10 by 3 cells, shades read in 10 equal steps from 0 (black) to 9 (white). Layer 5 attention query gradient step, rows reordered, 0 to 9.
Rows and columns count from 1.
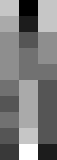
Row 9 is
3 7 3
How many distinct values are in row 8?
3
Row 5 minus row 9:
2 -3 1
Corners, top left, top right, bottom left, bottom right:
7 7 2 1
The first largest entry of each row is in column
1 3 1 1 1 2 2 2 2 2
